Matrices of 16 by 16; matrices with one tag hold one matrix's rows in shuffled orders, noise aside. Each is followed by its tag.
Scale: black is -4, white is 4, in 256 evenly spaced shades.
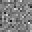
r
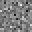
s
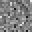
s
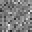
r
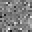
r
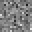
s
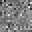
r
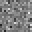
r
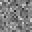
s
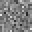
s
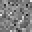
s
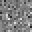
r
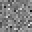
r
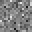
s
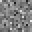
s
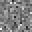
s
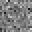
r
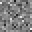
s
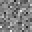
s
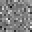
r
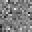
r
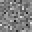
s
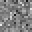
s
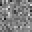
r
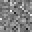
s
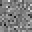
r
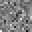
s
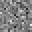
s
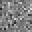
r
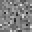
s
